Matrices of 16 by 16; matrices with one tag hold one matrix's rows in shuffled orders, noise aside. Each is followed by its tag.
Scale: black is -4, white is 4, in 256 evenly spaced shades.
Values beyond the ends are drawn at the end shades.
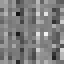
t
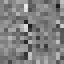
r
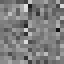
r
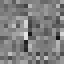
r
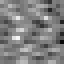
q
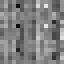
t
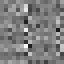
r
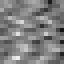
q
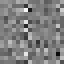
r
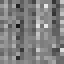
t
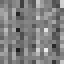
t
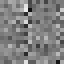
r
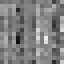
t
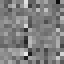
r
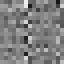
r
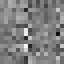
r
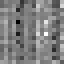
t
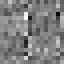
r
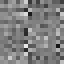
r
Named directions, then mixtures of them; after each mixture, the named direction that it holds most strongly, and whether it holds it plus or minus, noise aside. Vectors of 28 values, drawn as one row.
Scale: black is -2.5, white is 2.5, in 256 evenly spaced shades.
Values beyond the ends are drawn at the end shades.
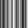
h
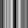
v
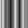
v, minus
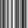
h, plus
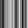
h, plus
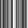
h, plus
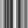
v, minus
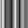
v, minus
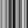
h, minus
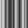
h, minus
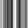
v, minus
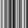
h, minus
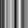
v, plus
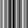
h, minus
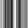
v, minus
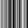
h, minus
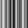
h, minus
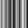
h, minus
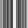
v, minus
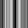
v, plus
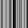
h, minus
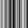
h, minus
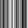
h, plus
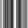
v, minus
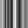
v, minus
